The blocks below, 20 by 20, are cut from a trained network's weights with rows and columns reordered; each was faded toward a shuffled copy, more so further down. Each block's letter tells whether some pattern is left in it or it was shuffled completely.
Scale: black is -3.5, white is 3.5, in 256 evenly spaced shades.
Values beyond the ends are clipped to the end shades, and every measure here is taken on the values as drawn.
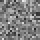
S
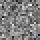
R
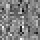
R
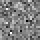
S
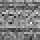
R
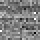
R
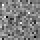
S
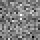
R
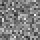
S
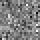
S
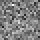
R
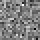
S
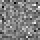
S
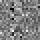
R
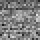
R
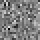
R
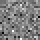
S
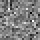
S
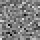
S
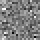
R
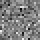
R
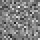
S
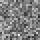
S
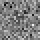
S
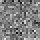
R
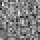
S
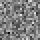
S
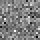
S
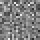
R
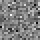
S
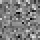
R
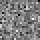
S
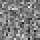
S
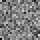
S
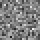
S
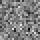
S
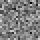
S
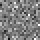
S
